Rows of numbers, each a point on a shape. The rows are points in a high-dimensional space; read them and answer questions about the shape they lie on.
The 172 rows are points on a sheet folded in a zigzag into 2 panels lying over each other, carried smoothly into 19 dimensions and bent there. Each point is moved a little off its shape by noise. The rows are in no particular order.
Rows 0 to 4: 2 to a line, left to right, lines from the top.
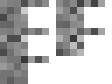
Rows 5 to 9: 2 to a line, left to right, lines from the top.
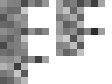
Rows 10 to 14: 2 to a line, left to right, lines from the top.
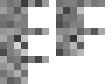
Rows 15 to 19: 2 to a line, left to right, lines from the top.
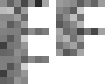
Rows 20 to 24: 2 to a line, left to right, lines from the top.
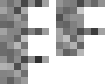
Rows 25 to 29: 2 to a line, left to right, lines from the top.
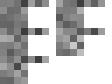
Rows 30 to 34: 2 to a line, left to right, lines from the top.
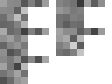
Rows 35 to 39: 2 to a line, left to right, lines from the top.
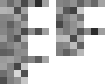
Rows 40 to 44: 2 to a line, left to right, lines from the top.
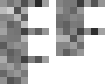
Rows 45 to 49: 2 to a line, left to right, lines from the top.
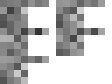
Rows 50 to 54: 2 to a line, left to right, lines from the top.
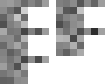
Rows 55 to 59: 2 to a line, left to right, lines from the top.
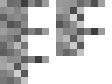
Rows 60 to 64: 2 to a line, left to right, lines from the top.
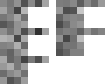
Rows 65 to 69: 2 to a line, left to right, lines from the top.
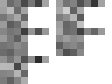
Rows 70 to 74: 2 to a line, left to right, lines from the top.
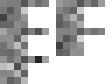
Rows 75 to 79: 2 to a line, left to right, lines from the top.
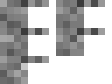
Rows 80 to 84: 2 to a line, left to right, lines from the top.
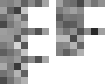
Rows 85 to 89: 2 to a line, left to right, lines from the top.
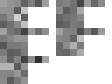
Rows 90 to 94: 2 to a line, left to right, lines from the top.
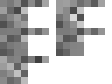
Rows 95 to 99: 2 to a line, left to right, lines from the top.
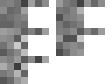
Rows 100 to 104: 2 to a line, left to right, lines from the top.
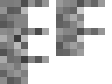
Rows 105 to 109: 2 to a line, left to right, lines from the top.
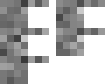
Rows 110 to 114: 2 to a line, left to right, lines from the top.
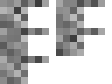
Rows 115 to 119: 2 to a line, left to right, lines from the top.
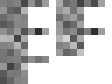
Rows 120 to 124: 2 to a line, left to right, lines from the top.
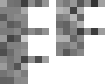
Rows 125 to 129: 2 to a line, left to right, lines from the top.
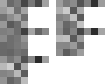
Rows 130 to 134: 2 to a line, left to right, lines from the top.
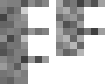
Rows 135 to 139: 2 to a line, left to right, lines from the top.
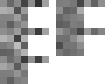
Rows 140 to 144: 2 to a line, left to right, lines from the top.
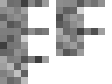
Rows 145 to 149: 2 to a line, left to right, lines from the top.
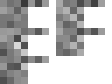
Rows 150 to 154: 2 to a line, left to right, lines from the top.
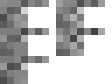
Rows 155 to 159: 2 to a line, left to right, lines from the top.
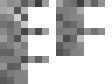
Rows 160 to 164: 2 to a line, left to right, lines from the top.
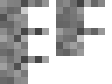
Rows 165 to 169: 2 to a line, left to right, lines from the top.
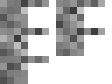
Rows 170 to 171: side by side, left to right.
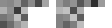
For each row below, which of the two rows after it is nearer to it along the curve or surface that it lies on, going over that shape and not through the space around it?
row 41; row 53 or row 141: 53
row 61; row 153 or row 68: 153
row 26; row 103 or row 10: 103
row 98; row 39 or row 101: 39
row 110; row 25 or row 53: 53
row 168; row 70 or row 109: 109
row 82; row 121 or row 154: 121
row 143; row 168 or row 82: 82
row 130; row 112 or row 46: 112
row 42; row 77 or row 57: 57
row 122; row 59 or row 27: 27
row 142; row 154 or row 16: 16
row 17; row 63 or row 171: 171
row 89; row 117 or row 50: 117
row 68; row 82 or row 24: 82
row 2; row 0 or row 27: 27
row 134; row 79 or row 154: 154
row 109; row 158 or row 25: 25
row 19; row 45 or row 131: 131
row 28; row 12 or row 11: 12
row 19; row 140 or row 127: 140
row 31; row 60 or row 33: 60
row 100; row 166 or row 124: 124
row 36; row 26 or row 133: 133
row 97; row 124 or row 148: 148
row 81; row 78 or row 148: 148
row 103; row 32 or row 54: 32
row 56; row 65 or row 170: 170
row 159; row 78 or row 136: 136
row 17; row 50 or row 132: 50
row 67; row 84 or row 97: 84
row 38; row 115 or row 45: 115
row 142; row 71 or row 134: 71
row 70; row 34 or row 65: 65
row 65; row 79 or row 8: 8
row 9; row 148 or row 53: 53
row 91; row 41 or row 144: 144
